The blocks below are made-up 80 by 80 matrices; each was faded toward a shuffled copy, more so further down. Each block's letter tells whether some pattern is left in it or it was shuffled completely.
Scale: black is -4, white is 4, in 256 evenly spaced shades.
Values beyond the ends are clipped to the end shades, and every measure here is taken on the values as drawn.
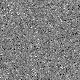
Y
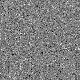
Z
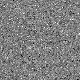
Z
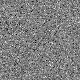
Y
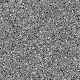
Y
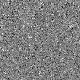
Z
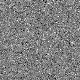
Y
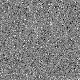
Z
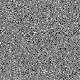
Z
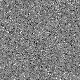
Y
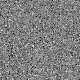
Z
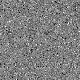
Z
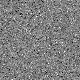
Y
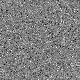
Y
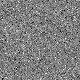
Y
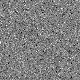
Z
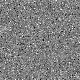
Y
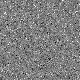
Y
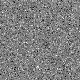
Z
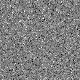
Z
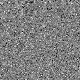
Z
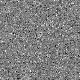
Z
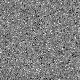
Y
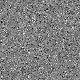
Z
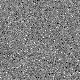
Y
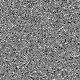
Y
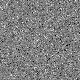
Y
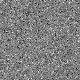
Z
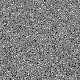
Z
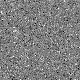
Y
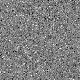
Z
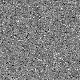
Z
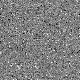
Z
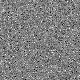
Z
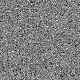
Z
